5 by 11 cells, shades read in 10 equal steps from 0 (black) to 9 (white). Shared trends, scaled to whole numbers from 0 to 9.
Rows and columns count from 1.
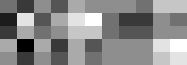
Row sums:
53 52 51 55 55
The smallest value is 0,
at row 4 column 2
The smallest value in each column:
1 0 3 2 6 3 4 2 2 5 4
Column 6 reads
5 9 7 3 4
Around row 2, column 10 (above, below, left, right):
7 5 2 4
